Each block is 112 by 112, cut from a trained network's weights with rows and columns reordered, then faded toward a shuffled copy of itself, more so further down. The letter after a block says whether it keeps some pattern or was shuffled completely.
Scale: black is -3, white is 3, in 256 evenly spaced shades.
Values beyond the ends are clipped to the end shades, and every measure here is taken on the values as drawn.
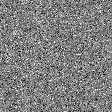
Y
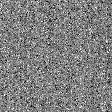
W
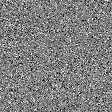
Y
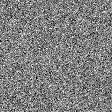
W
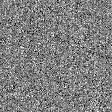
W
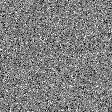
Y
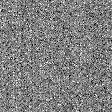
W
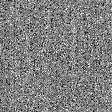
W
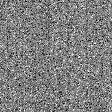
W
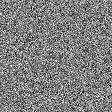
Y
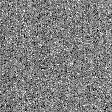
W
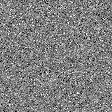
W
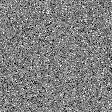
Y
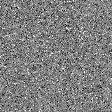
Y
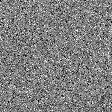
Y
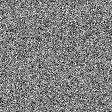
Y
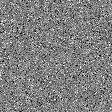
Y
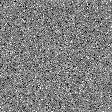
Y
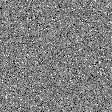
Y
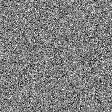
Y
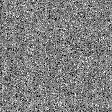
W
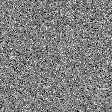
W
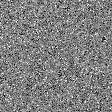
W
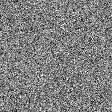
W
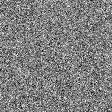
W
